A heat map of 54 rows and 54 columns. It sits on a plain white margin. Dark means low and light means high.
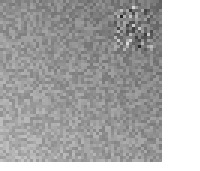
Ninth with the highest average: bottom left. Odd patch: rougher, in the top right. Ninth with the lowest average: top right. Slope: up to the bottom left. Stripes: none. Mirror symmetry: none. Roughest part: top right.
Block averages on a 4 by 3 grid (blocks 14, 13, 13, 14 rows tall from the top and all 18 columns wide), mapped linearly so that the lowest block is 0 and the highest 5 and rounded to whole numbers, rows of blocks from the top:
210 | 321 | 432 | 543
